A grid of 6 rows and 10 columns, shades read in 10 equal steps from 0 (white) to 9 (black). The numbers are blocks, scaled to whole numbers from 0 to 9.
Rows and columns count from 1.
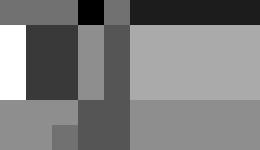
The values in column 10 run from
3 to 8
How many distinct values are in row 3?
5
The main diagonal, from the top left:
5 7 7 4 6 4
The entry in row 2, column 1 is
0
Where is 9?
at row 1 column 4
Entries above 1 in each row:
10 9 9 9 10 10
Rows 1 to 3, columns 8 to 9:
8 8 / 3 3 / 3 3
